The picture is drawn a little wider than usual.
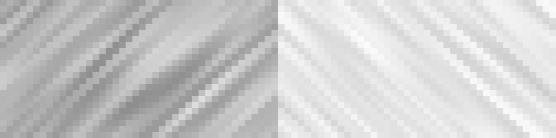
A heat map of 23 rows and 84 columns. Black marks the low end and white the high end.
It is made of 1 by 2 panels. Panel 1,1: high, slanting up to the right. Panel 1,2: very high, slanting down to the right, faint in contrast.
